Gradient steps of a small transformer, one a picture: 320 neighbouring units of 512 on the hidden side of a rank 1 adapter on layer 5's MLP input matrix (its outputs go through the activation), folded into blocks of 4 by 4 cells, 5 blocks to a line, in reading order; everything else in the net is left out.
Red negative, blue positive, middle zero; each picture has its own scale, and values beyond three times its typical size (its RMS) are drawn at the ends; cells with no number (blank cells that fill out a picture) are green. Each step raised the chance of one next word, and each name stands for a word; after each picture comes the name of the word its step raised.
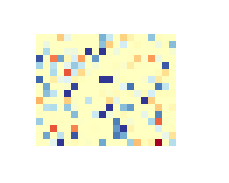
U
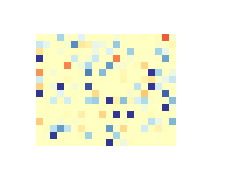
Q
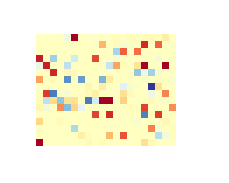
U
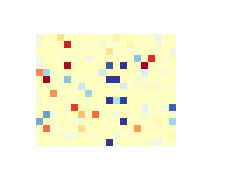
Q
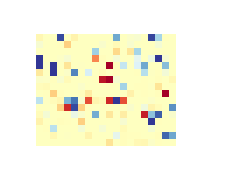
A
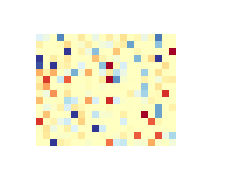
A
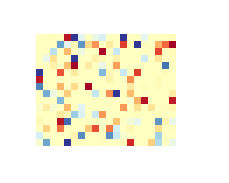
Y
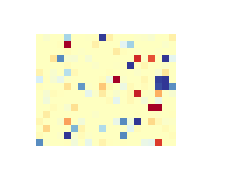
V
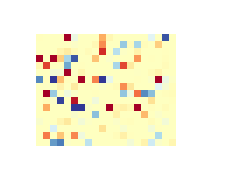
Q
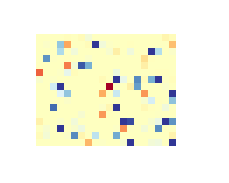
Q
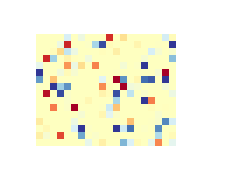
V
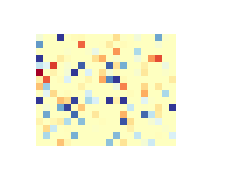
Q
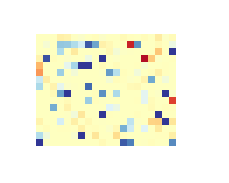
U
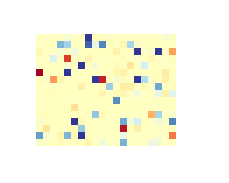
Y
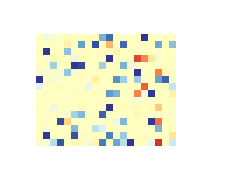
U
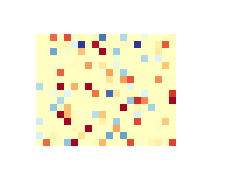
Y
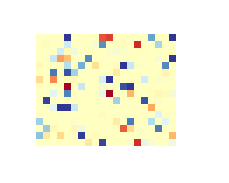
Y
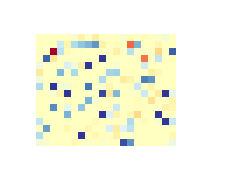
U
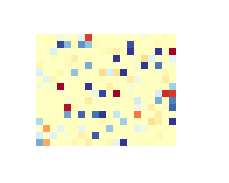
A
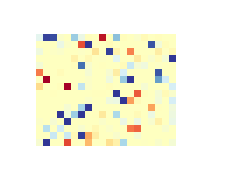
Y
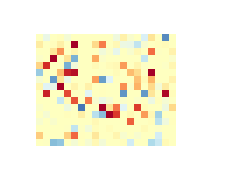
Q
